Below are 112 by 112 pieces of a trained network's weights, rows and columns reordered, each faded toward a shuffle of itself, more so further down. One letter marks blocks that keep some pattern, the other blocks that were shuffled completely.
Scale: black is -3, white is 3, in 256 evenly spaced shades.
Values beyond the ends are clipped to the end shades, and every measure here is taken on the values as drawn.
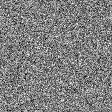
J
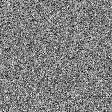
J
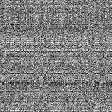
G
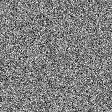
J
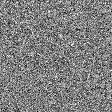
J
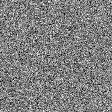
J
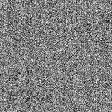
G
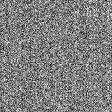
G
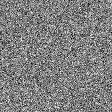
J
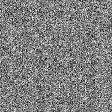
G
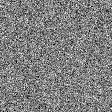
J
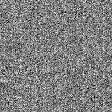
G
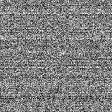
G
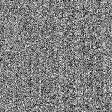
G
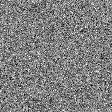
J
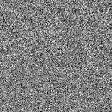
G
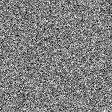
J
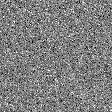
J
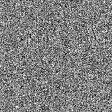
G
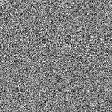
G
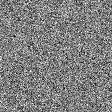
J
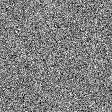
J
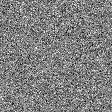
J
